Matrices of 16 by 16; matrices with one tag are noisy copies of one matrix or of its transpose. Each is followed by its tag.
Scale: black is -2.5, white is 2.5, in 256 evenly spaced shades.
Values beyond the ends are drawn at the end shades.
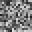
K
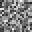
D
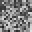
K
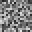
D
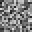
D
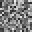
D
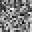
K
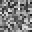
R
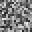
R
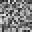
D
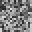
K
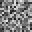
D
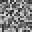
D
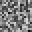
R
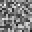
R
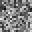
K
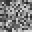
K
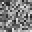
K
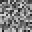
D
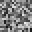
R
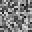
R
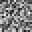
D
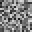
D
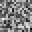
R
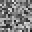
R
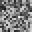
K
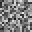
D
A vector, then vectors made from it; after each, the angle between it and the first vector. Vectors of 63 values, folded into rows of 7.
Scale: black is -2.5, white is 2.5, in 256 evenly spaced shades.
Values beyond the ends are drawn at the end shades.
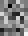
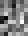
orthogonal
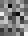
nearly parallel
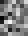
orthogonal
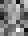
partly opposed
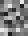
partly opposed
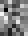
partly aligned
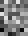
partly aligned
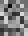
nearly parallel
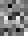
nearly parallel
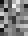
partly aligned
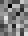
partly aligned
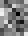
partly aligned
